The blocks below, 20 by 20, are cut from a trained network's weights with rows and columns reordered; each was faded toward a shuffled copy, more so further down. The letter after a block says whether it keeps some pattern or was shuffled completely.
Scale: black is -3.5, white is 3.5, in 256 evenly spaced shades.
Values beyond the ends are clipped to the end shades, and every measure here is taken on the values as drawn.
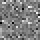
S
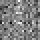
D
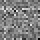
D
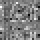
D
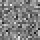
S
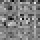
D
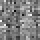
D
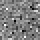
S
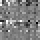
D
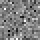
S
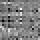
D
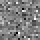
S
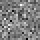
S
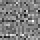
D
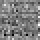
D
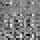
D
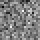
S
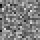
S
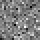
S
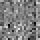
D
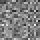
D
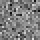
S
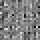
D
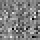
D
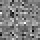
D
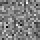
S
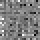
D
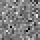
S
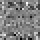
D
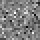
S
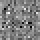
D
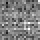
D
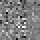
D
